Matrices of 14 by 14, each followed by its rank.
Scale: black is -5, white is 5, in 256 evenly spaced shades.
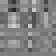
two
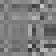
two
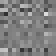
two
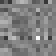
two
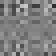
two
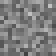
full rank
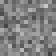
full rank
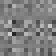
two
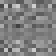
two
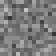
full rank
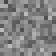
full rank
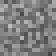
full rank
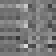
two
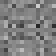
two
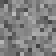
full rank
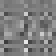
two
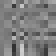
two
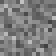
full rank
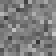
full rank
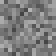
full rank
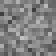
full rank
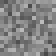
full rank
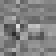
two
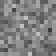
full rank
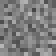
full rank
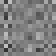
two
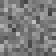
full rank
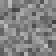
full rank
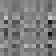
two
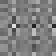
two
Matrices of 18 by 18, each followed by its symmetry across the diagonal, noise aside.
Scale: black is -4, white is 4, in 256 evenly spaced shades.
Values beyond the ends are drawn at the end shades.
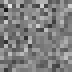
antisymmetric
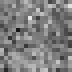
antisymmetric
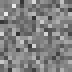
symmetric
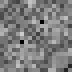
symmetric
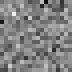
neither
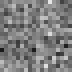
antisymmetric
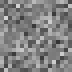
symmetric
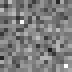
symmetric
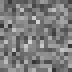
neither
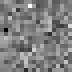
antisymmetric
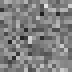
neither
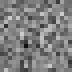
neither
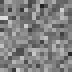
neither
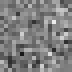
antisymmetric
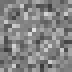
symmetric
